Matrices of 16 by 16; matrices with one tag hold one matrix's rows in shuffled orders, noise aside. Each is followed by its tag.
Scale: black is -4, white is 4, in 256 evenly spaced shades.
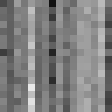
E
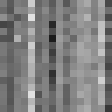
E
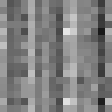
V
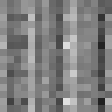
V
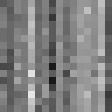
E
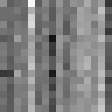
E
